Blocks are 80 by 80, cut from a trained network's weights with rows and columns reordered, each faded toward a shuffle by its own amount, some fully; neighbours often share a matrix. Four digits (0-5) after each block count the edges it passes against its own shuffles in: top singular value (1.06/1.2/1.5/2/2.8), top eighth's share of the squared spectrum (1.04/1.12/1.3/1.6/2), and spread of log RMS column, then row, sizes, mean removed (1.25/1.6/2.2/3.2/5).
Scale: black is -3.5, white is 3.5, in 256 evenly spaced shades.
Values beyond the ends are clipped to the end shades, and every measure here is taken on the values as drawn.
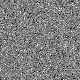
0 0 0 0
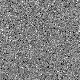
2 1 0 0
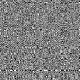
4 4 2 2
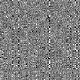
4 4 3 2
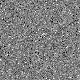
2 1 0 0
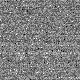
2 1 0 0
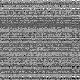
5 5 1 3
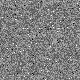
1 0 0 0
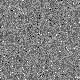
0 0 0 0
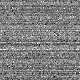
4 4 1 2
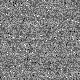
1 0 0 0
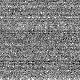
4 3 0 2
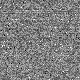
2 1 0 0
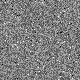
0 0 0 0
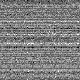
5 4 2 3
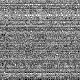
4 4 1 2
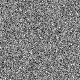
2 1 0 0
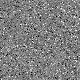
1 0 0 0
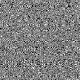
4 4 0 3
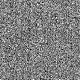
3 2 0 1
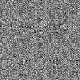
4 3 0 2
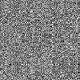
4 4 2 2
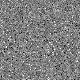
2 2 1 0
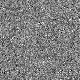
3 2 0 1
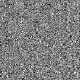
3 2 0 2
